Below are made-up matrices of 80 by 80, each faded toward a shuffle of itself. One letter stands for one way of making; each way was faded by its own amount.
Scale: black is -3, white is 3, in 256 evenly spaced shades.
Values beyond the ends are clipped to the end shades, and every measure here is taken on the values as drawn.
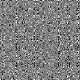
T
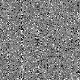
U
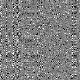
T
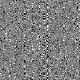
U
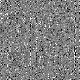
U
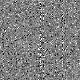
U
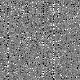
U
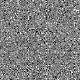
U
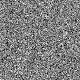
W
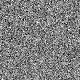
W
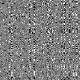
T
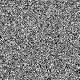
W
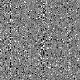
U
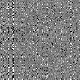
T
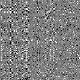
T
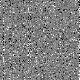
U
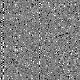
U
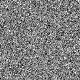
W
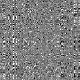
T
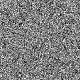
W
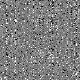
U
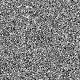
W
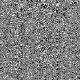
U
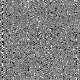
U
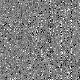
U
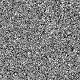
W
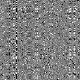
T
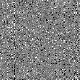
U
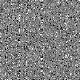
U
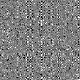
T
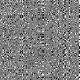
T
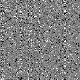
U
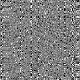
T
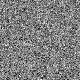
W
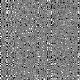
T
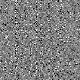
U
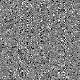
U
